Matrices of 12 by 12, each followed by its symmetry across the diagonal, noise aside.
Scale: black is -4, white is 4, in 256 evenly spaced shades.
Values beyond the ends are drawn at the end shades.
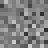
antisymmetric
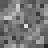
symmetric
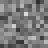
neither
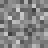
symmetric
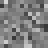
antisymmetric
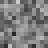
neither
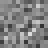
symmetric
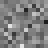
antisymmetric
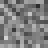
antisymmetric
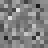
symmetric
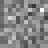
neither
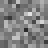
neither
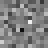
antisymmetric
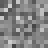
symmetric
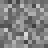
neither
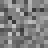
antisymmetric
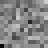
neither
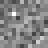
symmetric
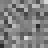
antisymmetric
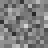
symmetric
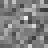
neither
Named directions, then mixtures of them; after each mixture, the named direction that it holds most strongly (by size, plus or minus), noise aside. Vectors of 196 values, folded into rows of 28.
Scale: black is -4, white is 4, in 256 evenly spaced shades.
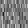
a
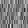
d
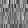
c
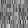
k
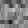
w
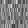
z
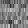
w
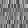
c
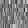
z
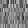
c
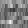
w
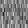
a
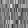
z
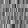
z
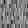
a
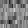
w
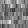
w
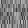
k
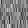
k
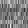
d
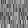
k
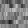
w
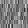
d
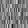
z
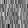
a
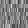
z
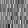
k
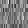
c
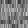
z
